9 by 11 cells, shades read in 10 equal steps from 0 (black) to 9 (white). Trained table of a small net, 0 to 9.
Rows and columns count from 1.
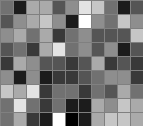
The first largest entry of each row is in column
7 7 11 5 2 1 3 2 5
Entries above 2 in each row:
9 10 10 9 7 6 9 8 7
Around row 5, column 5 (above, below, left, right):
8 2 3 2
